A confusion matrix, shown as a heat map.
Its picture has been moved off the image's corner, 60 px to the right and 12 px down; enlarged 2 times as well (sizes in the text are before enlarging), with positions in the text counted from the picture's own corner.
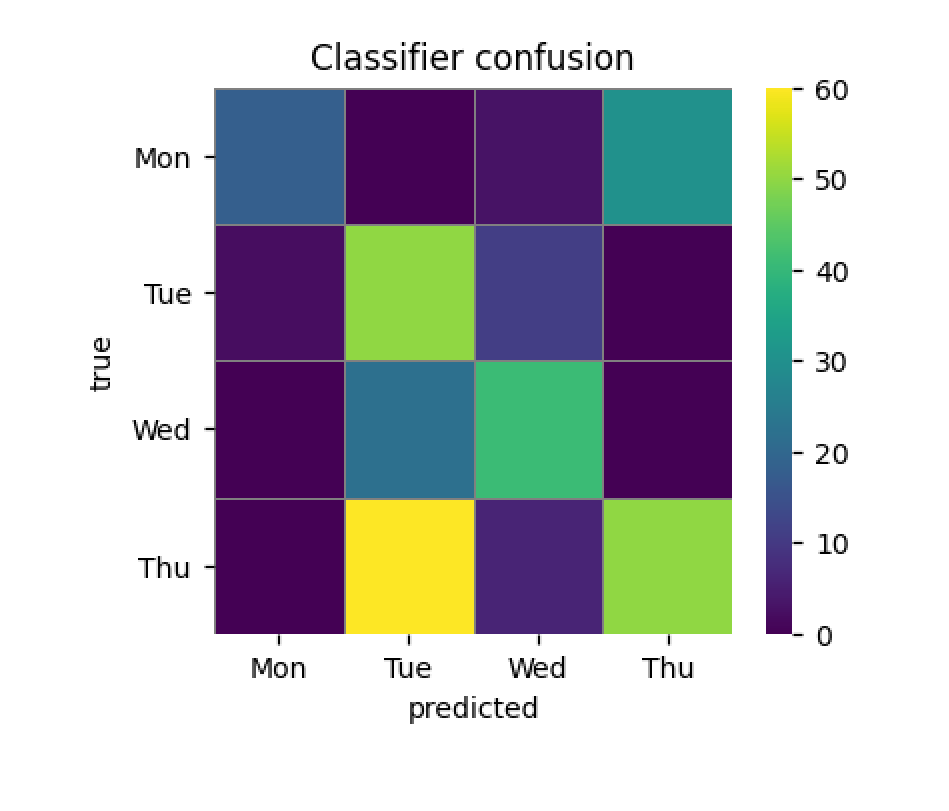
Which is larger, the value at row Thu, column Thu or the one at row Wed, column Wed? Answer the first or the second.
the first
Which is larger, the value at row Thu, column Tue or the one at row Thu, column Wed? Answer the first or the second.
the first
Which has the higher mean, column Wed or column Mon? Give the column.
Wed
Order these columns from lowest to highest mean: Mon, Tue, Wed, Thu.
Mon, Wed, Thu, Tue
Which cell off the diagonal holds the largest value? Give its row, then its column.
Thu, Tue
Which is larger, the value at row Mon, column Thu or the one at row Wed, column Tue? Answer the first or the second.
the first
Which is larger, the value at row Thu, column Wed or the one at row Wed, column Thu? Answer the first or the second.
the first
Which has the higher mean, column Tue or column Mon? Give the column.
Tue
